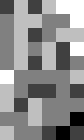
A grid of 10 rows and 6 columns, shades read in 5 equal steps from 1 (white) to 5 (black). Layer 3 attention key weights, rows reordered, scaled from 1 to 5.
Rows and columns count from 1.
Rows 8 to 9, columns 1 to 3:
2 4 2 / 3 3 2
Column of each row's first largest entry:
1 1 3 5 3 2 3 2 6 5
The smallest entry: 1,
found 5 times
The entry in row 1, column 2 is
2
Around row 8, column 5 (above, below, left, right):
3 3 3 3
